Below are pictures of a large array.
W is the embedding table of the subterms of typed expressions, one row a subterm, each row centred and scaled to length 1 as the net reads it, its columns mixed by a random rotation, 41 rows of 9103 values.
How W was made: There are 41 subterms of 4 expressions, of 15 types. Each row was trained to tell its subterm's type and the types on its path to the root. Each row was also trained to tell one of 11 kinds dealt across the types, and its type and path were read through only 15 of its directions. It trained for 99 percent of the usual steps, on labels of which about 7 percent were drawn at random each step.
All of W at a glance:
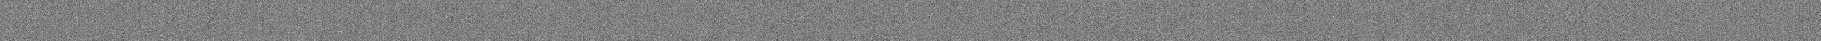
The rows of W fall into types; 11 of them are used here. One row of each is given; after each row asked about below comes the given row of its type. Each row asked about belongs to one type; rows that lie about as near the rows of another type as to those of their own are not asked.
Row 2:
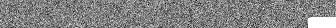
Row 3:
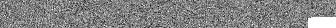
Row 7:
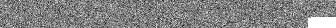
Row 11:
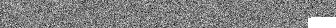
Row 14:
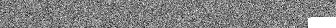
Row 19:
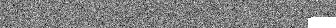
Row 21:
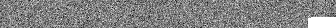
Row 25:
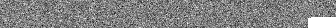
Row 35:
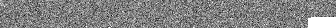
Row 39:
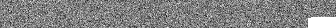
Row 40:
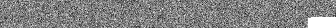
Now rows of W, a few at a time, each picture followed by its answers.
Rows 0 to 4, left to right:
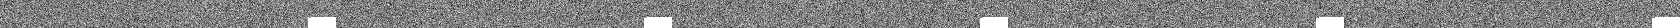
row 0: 14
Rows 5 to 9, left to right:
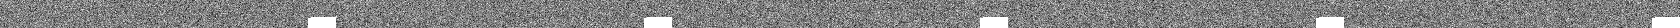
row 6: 21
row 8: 19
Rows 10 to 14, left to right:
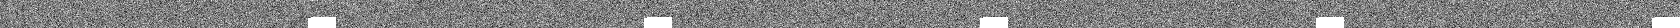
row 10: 39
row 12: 7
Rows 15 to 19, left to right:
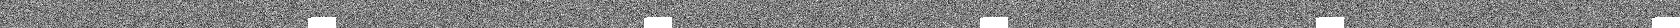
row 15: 21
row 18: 7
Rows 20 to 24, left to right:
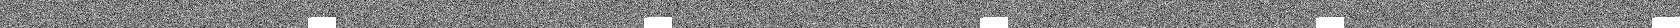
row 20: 25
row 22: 3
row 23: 7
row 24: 35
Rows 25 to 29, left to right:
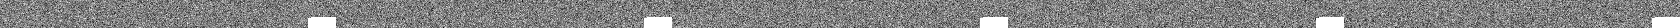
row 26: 35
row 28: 3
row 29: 21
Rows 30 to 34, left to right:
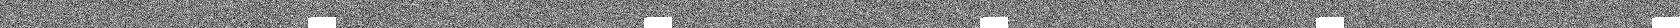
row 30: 25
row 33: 14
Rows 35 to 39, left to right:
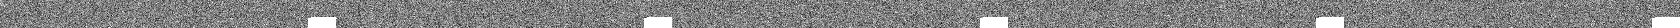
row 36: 39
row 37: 40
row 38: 3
